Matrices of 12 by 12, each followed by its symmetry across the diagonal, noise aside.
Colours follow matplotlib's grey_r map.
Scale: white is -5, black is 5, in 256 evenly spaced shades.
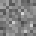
symmetric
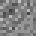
symmetric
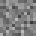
antisymmetric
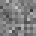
antisymmetric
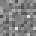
symmetric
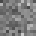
neither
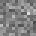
neither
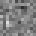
antisymmetric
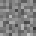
antisymmetric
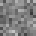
antisymmetric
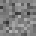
neither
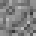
symmetric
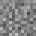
neither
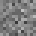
neither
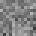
neither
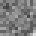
symmetric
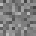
antisymmetric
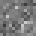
symmetric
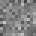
symmetric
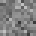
neither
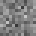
antisymmetric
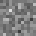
symmetric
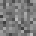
neither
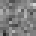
antisymmetric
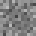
symmetric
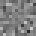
antisymmetric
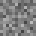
antisymmetric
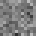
neither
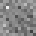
symmetric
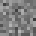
neither
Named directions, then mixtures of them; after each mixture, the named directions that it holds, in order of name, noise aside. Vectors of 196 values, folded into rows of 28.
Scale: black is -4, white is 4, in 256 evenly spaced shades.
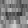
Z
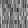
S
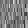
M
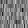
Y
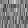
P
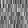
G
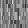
G, S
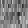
G, S, Z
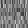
G, P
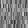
G, M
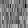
M, S, Z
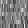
M, Y, Z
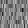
Y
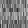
S, Z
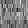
G, S, Z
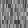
G, S, Y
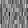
S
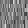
M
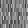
G, M, S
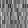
G, S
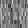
G, S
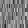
M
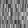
G, S, Y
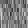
S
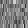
M, P, Y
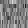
P, S, Z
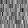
Y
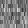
G, Y, Z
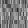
S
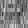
G, Y, Z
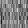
S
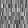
G, P, Y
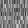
G, P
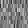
G
